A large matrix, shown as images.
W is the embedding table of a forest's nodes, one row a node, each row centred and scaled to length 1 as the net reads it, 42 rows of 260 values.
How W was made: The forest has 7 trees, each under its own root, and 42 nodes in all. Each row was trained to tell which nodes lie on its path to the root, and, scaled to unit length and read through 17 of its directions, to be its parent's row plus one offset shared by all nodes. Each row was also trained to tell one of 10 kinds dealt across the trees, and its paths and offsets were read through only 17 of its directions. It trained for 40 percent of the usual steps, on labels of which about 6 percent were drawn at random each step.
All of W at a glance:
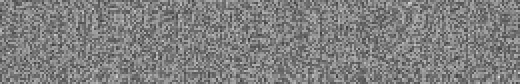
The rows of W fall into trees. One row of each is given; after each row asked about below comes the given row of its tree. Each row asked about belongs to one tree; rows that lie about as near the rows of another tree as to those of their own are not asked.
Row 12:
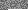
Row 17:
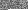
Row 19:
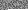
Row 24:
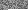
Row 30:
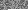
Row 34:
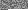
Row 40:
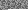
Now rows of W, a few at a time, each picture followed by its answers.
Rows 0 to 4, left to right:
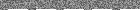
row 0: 34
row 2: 19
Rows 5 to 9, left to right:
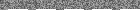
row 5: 19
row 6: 17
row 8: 12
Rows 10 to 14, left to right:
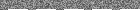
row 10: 12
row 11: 40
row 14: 17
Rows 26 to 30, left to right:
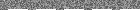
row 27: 19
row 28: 12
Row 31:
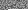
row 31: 17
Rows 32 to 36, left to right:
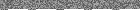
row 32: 34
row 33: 24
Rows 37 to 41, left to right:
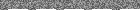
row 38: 12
